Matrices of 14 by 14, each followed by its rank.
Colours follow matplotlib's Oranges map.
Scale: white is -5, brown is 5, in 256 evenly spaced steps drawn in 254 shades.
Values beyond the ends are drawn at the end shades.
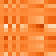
one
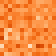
three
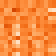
three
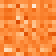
three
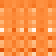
one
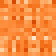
three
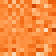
three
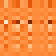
one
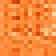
three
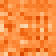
three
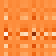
one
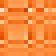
one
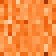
three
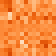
three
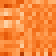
three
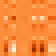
one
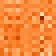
three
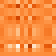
one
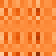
one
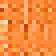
three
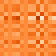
one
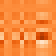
one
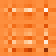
one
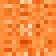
three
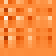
one
